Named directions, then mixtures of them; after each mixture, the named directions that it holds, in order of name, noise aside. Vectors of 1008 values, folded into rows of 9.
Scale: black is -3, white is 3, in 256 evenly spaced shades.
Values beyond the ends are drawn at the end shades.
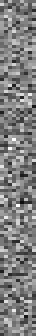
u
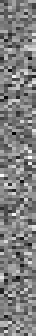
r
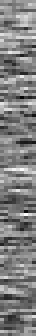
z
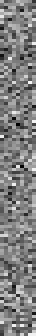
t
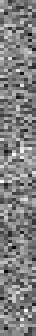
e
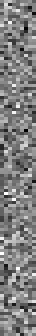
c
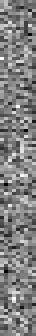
c, e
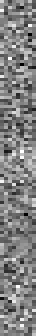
e, t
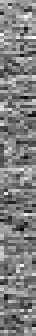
c, z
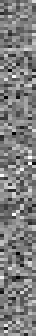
r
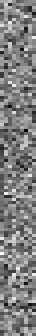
c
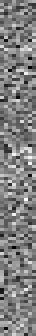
e, r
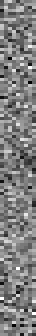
c, e, t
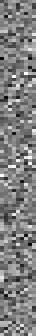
r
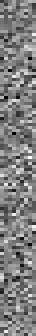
r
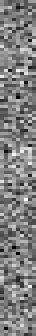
e, r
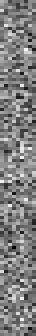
e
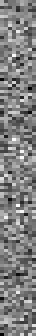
e, t, u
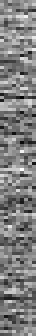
r, u, z
